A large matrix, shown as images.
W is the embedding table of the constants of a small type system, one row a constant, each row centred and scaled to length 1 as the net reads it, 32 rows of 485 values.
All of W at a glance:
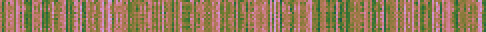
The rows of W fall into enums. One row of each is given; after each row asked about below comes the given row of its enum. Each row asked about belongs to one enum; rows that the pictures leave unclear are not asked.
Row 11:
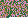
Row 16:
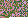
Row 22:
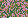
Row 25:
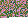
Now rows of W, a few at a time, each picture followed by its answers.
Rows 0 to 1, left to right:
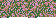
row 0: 22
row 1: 22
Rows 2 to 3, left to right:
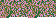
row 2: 11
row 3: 11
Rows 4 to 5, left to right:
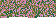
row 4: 25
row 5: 11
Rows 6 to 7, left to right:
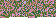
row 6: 16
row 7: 25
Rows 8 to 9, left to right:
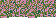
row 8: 25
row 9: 25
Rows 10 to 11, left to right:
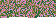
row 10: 25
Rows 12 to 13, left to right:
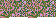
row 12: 16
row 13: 16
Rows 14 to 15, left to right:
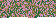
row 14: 22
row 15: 11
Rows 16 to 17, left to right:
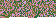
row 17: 11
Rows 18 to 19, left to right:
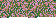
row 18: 22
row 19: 22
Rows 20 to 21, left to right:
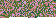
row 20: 16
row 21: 22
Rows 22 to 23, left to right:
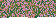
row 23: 11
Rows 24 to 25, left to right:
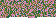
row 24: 11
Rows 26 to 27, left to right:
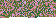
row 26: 16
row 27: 22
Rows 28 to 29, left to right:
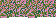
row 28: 25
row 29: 25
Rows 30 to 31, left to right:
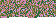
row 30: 25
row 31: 11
